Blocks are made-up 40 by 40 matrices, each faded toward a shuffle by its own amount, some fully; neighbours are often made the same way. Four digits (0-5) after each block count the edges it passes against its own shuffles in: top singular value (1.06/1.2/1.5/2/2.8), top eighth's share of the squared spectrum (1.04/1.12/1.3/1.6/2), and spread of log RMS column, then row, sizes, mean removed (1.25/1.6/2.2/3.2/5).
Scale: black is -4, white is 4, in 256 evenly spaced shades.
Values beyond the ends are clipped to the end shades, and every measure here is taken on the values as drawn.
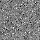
0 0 0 0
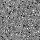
0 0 0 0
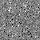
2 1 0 0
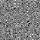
3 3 1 1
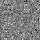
3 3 0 1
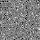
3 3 1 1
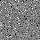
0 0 0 0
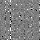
3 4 2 0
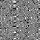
3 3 2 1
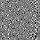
3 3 2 0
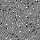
0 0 0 0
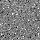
1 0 0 0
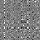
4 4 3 1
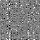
3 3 2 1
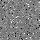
1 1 0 0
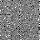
3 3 2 0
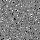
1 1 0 0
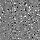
2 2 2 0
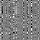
3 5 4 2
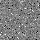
0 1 0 0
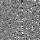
3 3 2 0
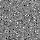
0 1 0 0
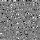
3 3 0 1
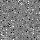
2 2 1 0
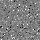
0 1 0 0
